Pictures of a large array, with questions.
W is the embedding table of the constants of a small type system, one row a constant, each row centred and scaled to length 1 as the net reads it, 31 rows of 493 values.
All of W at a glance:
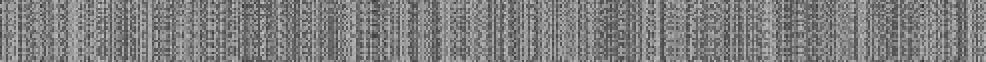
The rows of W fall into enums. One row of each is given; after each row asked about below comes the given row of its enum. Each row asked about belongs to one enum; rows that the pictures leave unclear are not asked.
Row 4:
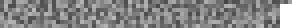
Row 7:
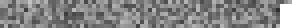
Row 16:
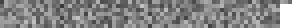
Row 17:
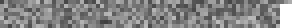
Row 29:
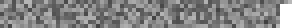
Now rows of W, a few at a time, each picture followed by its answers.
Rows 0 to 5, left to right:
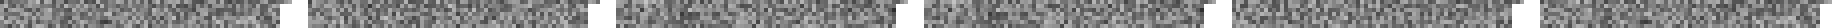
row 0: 17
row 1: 16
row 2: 7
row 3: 7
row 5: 17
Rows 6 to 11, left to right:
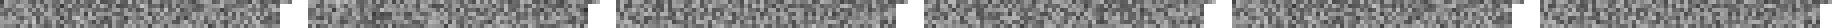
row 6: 16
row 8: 4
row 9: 29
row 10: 16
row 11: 4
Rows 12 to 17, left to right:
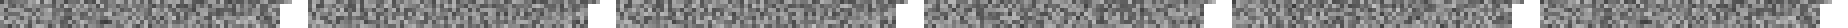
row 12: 17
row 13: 4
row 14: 4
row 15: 29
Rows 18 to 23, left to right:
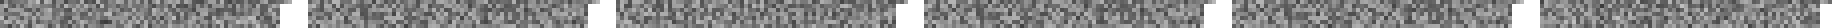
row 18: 17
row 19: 29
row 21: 29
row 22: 29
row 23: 16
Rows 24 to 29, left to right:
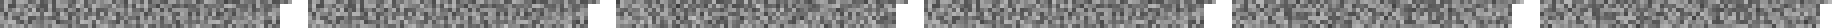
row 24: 4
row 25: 4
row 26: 16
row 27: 4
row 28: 29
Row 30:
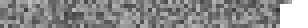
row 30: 7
